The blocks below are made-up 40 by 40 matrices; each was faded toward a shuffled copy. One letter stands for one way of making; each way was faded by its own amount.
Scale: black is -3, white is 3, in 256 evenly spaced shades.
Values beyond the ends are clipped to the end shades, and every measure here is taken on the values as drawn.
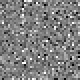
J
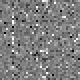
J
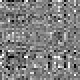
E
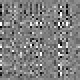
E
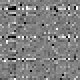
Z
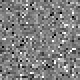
J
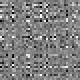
E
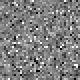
J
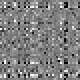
Z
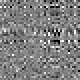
Z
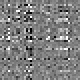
E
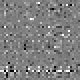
Z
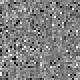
J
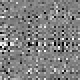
Z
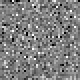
J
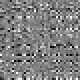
Z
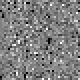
J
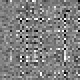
E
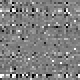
Z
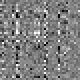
E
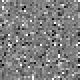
J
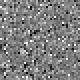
J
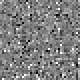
J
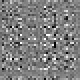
E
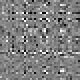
Z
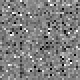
J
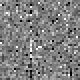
J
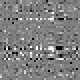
Z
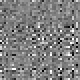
E
